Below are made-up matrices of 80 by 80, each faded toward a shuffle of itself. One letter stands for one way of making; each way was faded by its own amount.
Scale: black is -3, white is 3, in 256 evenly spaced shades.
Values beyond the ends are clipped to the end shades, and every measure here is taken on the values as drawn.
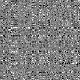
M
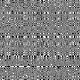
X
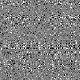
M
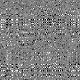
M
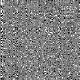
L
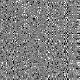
L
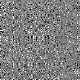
L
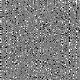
L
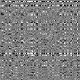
X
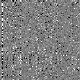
L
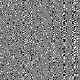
L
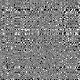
M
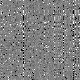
L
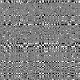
X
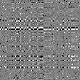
X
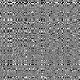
X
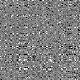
M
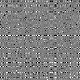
X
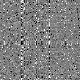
L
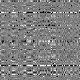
X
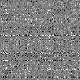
M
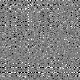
M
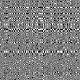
X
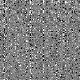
L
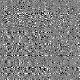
M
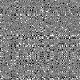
M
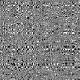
M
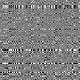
X
